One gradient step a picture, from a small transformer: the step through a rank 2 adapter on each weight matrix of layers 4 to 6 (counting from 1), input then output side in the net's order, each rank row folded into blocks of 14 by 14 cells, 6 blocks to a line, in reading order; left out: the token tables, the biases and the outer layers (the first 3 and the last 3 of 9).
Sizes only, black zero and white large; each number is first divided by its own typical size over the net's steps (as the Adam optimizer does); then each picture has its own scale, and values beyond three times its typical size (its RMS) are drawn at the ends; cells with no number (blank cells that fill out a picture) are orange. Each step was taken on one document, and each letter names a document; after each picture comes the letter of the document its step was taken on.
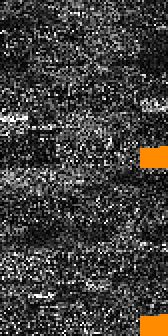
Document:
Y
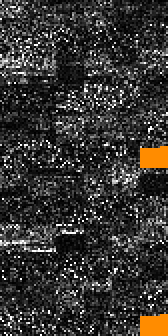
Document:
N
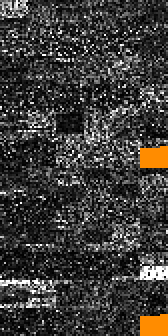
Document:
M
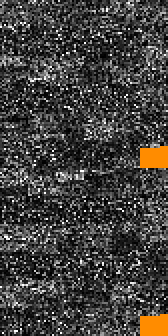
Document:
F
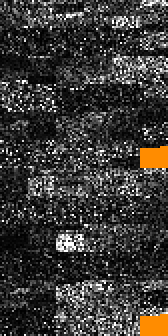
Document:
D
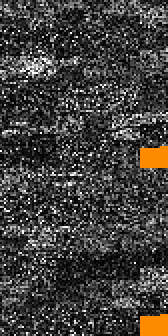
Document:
Y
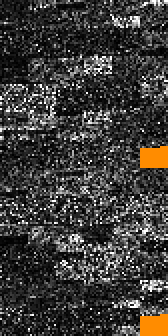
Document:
D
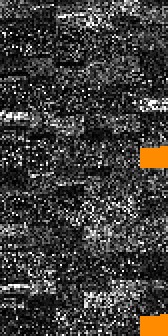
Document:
Y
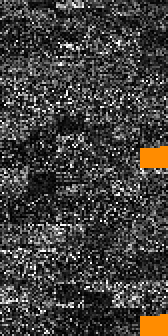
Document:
Y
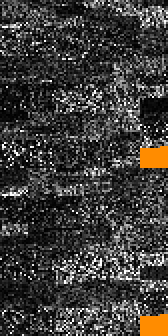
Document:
M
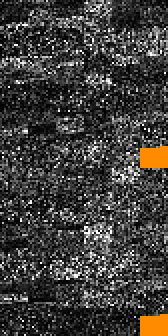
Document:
Y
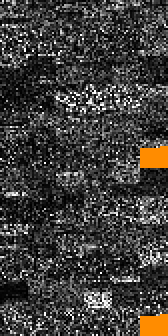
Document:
M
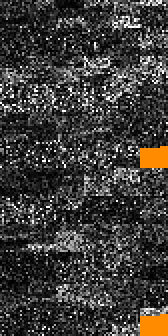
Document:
D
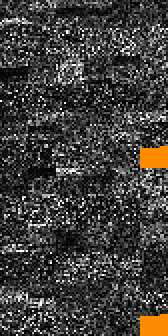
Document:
F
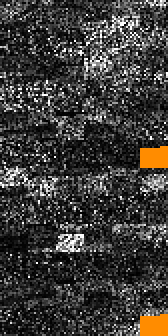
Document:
D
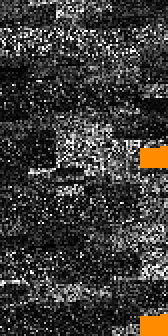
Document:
M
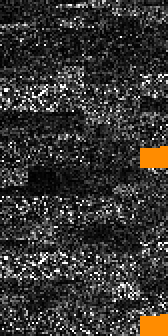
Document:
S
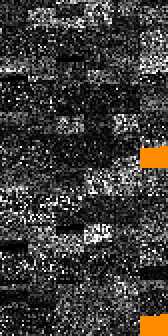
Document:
Y
